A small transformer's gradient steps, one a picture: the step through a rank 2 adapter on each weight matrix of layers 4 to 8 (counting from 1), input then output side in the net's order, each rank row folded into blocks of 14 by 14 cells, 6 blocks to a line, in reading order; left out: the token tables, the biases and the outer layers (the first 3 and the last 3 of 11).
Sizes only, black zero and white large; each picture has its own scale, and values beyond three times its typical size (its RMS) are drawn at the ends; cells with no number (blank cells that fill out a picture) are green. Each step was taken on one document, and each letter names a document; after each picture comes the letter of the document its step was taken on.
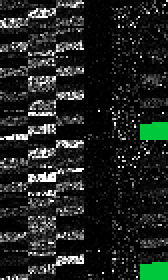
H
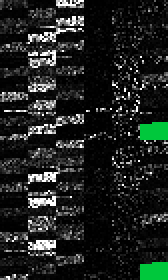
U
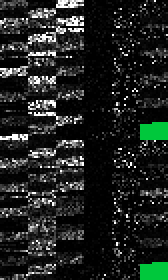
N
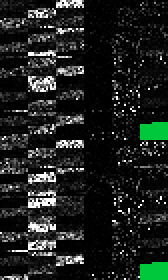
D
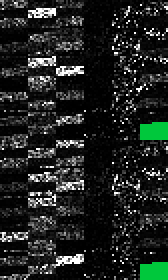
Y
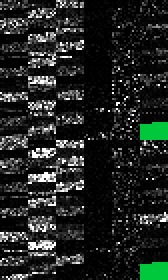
N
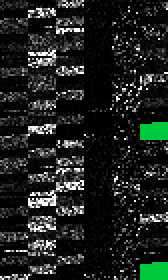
Y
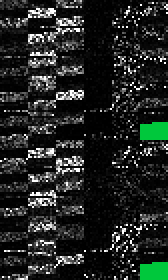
Y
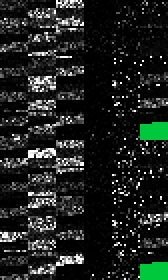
D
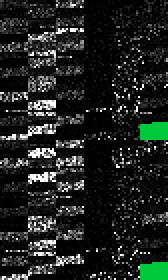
U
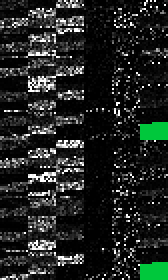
N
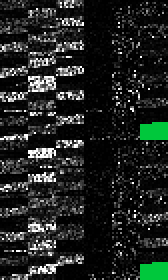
D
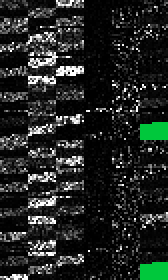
U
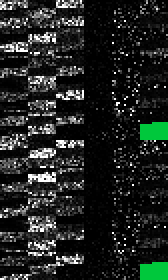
N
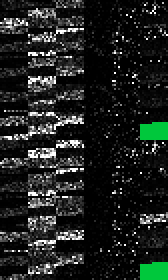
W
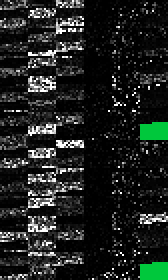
W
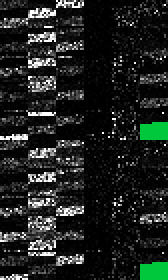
H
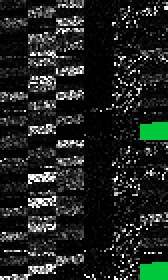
Y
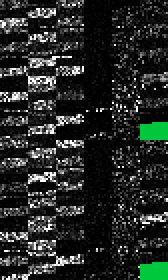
U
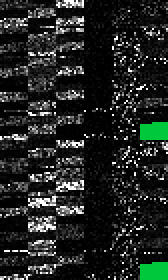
Y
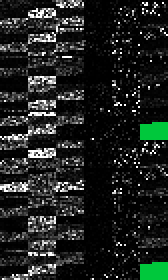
W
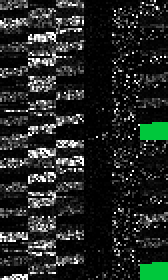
N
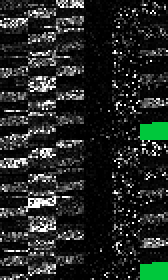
W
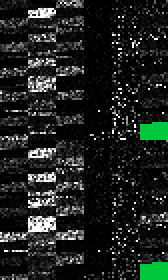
H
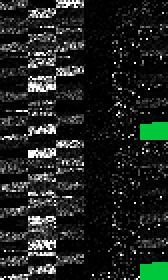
D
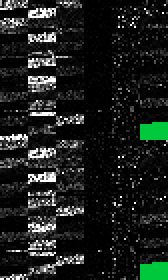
H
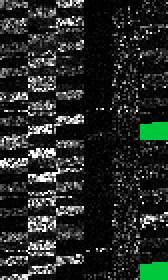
U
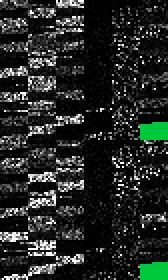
U
